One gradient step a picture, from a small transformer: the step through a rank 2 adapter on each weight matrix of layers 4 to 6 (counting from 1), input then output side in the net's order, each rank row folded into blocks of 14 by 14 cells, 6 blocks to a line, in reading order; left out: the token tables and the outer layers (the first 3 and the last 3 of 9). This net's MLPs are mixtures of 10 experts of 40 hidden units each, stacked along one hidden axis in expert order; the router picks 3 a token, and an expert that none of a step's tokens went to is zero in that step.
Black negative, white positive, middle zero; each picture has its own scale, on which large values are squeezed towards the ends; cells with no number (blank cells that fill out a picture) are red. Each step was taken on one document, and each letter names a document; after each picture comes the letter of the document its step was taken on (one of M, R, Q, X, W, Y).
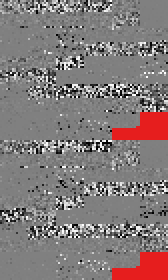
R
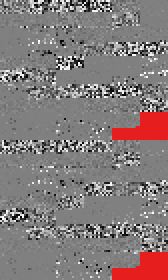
R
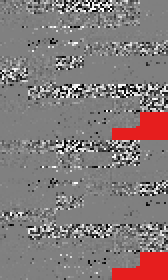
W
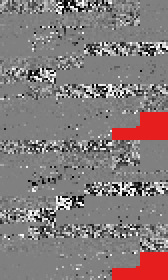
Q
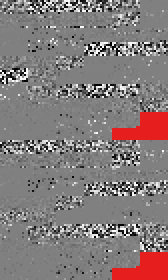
W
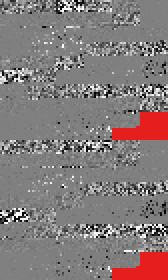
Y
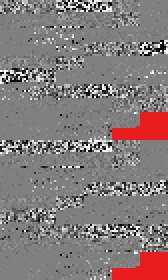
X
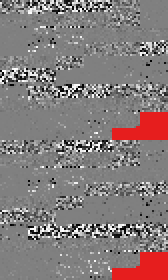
W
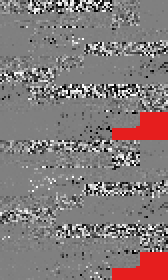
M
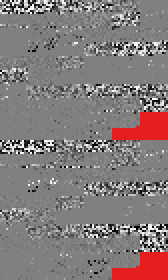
W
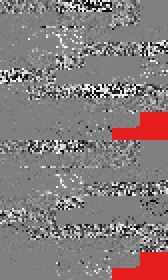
R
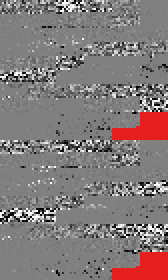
M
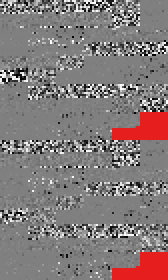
M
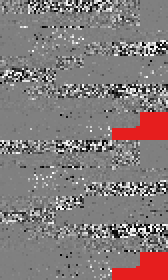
X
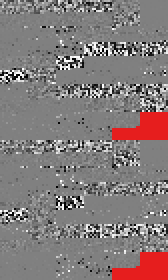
R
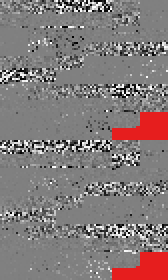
M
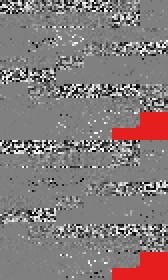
W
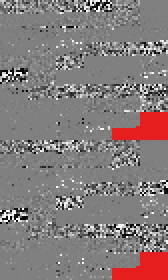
R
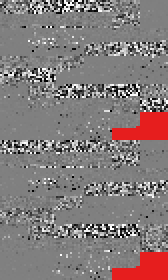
M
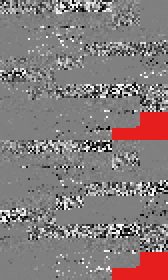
R
